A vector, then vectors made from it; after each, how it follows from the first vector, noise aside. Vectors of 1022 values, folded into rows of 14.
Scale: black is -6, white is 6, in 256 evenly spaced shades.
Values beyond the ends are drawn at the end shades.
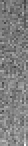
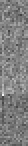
wrapped around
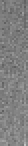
shrunk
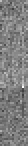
wrapped around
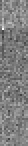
wrapped around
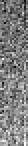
scaled up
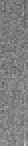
shrunk
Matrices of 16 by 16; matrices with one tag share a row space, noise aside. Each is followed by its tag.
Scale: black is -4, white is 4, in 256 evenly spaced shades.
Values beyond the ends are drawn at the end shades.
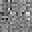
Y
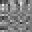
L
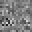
Y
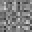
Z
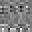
L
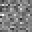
L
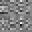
L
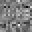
Z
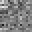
L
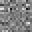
Y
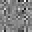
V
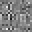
Y
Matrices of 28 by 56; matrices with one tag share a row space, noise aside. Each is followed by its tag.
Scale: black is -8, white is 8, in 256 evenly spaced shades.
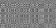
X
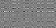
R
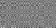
X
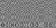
X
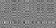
R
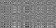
R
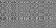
X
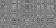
R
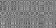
X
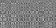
X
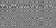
X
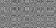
R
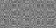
R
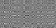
R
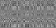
R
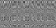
R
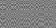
X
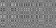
X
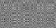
R
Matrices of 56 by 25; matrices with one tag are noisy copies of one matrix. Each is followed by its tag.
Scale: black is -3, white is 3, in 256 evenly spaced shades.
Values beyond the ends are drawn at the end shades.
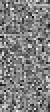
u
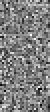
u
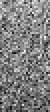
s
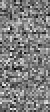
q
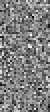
u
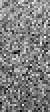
s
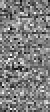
q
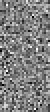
u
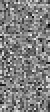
u
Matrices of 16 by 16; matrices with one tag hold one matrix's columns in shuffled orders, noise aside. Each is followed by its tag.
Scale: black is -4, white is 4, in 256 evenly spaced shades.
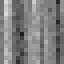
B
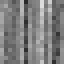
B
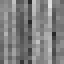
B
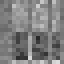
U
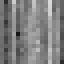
B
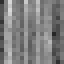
B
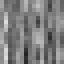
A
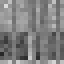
U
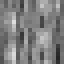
A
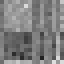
U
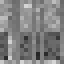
U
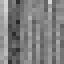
B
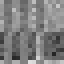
U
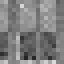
U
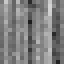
B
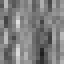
A
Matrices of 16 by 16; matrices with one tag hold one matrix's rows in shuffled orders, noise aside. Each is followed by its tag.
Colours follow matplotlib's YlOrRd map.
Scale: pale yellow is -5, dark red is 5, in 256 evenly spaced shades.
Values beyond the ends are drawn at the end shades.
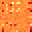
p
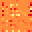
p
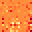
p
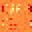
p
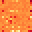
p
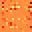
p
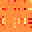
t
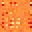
p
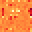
p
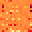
p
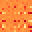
t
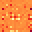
p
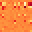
t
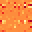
t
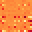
t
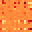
t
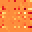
t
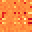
t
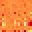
t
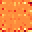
t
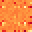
t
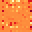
p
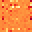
p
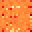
p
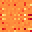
t
